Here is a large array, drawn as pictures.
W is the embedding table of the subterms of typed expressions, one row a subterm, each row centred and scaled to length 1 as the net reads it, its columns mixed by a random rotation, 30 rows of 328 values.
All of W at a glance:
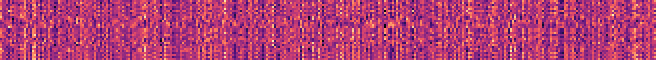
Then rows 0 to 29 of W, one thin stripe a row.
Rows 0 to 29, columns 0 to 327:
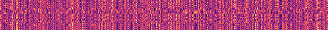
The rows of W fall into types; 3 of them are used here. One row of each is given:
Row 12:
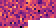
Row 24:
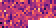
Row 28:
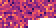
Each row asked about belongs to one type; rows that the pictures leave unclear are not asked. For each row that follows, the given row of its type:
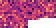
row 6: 28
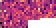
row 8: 24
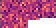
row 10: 28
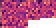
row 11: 12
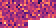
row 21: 12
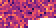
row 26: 28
